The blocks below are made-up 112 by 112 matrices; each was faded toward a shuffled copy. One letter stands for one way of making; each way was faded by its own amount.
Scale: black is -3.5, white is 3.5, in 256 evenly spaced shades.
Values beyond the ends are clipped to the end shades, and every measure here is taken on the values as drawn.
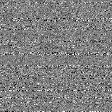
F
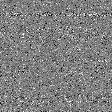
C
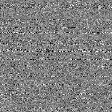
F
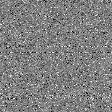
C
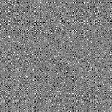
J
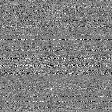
F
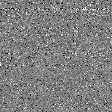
C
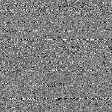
F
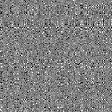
J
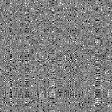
J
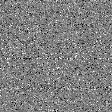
C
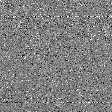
C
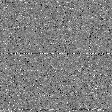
C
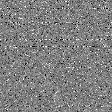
C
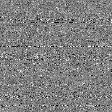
F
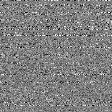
F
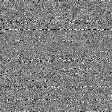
F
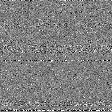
F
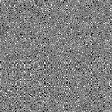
J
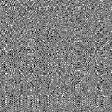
J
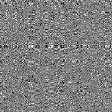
J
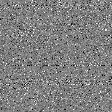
C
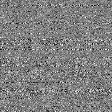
F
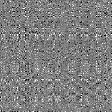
J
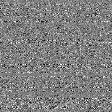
F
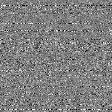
F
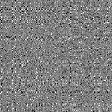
J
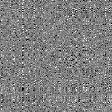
J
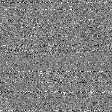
F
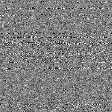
F
